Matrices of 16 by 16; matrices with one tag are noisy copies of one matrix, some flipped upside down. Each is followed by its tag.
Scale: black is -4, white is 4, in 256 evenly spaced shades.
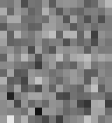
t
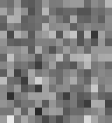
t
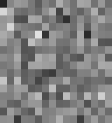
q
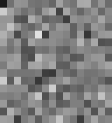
q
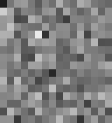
q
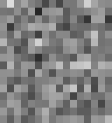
t
